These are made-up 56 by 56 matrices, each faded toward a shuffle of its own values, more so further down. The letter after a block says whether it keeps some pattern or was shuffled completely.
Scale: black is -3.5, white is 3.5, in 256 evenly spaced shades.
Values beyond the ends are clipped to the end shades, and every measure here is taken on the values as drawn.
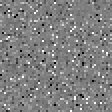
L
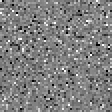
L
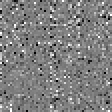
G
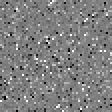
L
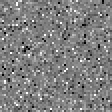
L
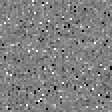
L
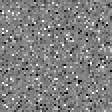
L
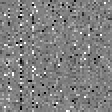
G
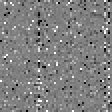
G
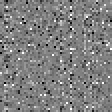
G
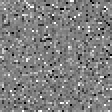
L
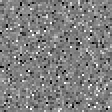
L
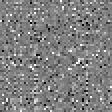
G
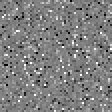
L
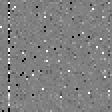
G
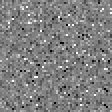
L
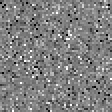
L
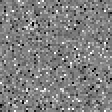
L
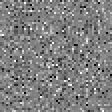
G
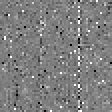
G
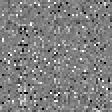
G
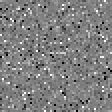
L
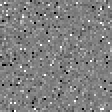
L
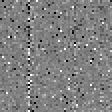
G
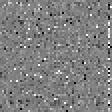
G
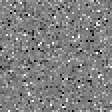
L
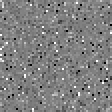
L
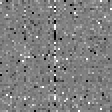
G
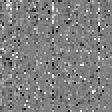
G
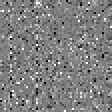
G
